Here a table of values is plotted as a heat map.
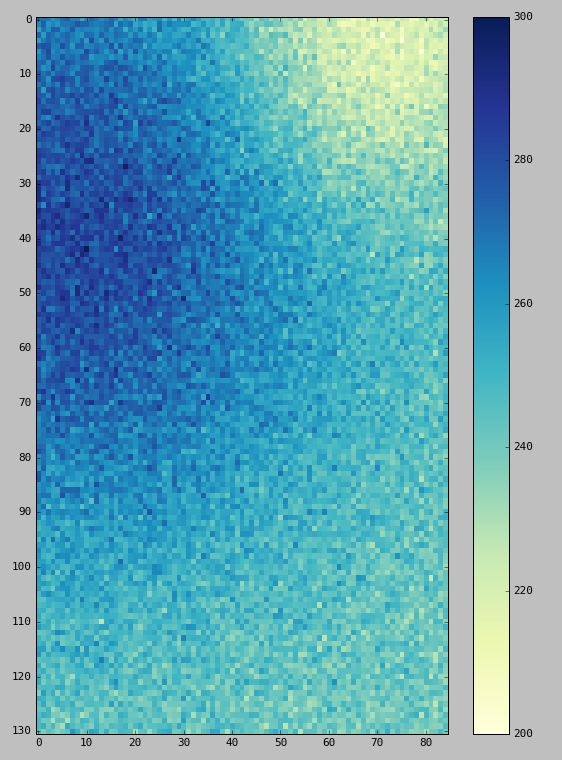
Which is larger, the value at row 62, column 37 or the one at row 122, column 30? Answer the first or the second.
the first
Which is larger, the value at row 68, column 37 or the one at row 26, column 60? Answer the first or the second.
the first
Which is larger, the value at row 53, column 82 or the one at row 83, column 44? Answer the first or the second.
the second
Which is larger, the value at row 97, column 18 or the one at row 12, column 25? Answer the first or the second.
the second
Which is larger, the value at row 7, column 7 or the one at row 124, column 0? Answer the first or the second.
the first
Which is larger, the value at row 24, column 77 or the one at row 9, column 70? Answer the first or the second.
the first
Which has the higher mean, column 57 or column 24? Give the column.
24
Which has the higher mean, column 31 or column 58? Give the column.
31
